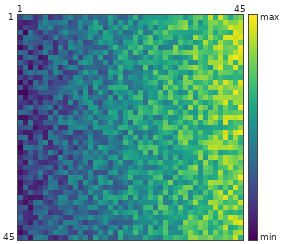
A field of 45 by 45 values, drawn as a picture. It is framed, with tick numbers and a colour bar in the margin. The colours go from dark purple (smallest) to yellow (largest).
There is an overall slope up to the right. No regular stripes run through it. No row or column stands out.
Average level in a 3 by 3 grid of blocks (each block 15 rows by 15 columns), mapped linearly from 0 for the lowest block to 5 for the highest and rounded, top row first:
035
035
025
